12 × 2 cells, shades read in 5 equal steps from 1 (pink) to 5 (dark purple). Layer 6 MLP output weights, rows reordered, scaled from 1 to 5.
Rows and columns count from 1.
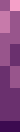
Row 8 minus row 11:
0 -1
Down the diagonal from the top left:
3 3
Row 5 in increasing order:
3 4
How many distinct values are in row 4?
1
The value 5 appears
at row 12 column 1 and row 12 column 2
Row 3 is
2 3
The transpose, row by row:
3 2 2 3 3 3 4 4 4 4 4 5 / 1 3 3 3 4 4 3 3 4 4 4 5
